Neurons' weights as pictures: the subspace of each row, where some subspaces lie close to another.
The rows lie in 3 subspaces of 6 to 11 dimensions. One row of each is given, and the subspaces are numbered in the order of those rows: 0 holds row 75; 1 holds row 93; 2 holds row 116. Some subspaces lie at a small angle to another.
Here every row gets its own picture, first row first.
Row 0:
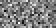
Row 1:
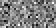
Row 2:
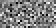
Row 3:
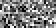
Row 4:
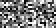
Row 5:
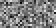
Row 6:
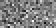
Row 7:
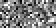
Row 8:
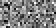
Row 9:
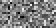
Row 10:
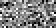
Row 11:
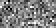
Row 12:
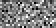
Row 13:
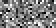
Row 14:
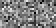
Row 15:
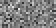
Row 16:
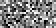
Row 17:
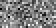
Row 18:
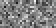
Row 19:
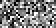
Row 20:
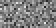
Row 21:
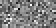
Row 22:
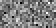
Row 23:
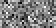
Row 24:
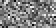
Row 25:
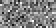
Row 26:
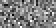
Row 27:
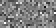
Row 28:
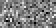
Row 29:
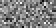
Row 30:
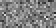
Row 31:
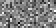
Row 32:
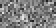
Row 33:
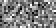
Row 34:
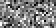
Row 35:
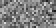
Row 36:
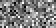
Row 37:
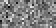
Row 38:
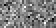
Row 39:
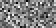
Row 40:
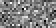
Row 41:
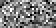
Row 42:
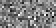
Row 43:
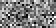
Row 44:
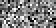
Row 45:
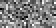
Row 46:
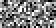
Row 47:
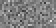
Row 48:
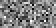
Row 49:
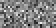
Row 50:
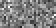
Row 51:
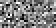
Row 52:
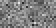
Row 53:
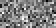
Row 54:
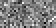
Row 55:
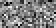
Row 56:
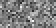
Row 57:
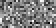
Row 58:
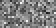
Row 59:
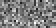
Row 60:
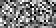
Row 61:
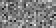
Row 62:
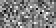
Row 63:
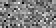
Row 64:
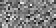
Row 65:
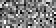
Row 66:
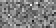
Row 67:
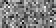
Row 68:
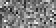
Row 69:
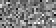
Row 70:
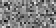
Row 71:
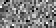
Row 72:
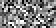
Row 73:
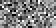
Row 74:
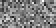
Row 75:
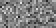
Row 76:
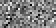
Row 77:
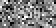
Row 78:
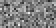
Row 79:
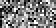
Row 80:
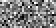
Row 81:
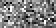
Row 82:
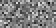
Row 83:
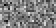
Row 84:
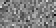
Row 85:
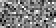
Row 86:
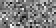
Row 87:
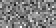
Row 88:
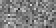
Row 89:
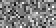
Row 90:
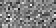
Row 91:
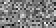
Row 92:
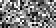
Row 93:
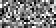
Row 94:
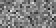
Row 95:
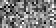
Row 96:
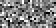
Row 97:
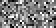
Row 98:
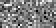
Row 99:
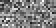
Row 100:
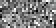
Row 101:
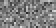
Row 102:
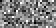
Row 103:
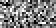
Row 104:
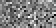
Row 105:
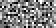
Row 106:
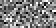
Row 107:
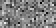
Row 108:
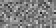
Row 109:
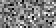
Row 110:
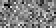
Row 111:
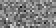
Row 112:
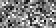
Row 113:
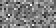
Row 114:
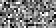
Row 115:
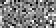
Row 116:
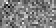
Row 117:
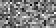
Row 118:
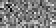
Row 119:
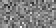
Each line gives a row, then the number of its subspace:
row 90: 2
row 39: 0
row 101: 1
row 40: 1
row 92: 1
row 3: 1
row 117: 1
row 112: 0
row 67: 2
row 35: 1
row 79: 2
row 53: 1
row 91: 1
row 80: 1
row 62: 0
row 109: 0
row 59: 0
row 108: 0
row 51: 1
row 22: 1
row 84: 1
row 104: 0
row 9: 1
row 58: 2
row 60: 0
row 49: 0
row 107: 0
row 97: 2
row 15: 2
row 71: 1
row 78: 1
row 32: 1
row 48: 0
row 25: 1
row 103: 0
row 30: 0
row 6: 1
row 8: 1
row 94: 1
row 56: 1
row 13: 0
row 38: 2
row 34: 0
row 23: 2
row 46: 1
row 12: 1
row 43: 1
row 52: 1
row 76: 2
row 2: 0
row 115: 1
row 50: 0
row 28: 0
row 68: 2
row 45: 0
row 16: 1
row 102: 2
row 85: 1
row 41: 0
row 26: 0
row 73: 0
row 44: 2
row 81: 2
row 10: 0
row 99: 1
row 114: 2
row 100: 1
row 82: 2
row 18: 0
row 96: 0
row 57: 1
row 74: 1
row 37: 0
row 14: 0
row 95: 2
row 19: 1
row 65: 2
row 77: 0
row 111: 1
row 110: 0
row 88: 2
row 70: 1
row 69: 0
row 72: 0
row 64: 2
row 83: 1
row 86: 1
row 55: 0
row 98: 0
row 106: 1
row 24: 1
